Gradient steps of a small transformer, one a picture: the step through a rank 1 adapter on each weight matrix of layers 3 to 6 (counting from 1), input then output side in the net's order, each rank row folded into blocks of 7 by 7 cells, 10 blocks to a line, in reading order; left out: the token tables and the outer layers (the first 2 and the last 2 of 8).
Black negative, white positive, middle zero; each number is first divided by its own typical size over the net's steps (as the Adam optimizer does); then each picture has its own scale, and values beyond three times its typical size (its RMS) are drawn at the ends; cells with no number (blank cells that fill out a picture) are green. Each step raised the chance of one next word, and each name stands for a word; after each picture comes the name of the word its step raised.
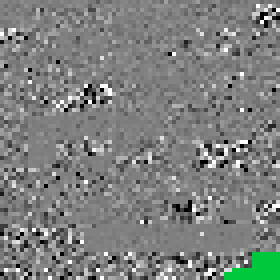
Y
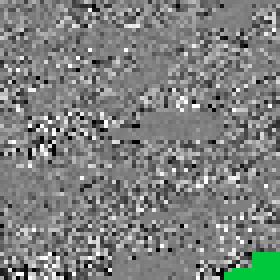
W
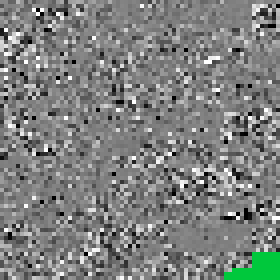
W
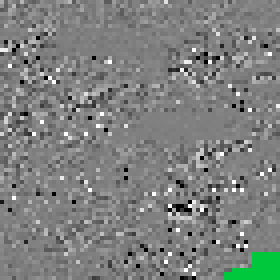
Y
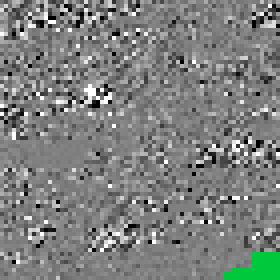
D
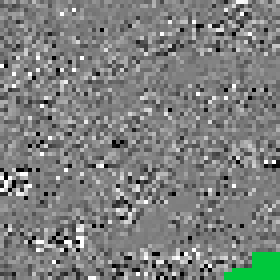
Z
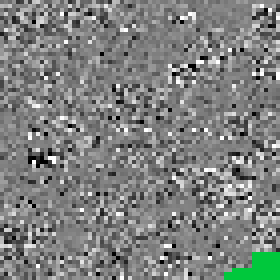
W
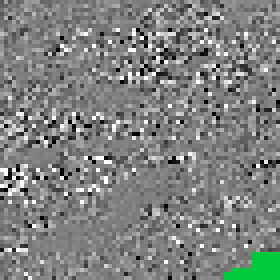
W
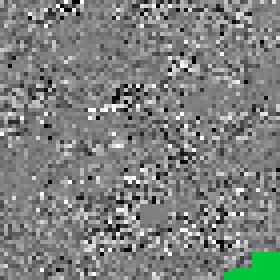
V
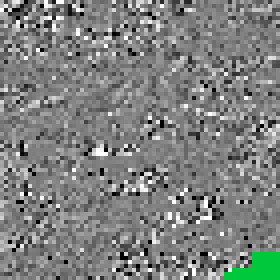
V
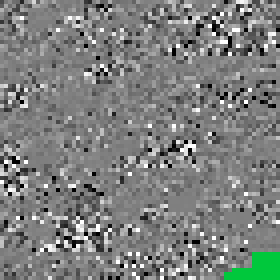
Z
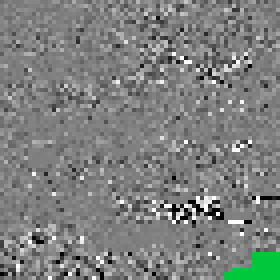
Z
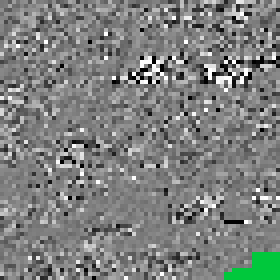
V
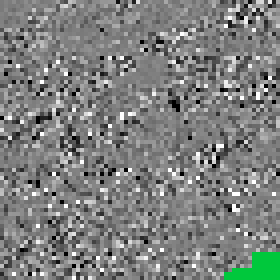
Z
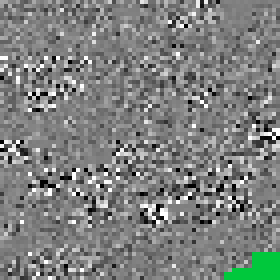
W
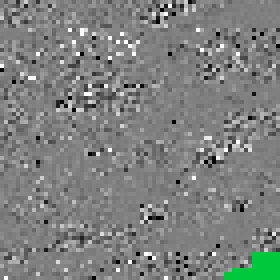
Y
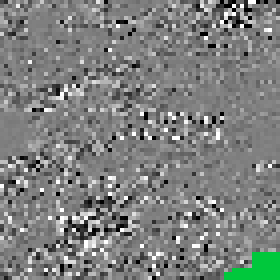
V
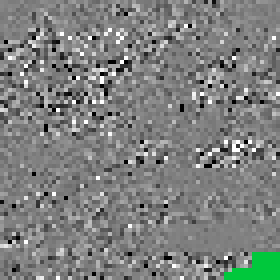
D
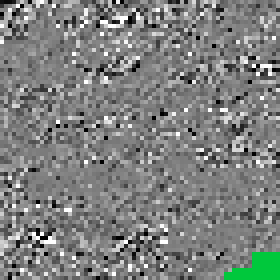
V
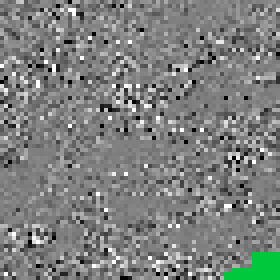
Z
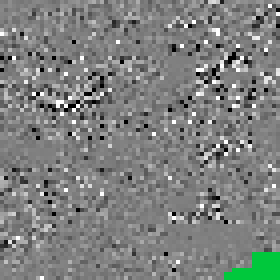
D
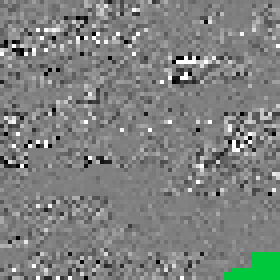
D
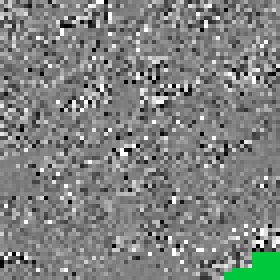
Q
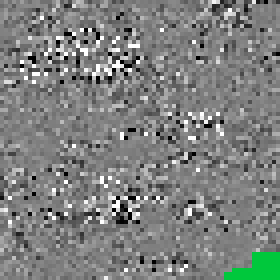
V
